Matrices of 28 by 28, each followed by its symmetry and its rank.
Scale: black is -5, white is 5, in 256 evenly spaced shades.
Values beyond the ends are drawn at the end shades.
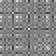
symmetric, rank three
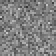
neither, full rank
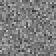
neither, full rank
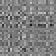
neither, rank three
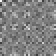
symmetric, rank three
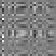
neither, rank two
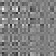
neither, rank two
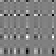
neither, rank one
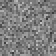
neither, full rank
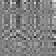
neither, rank three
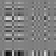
neither, rank one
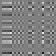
neither, rank one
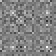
symmetric, rank three
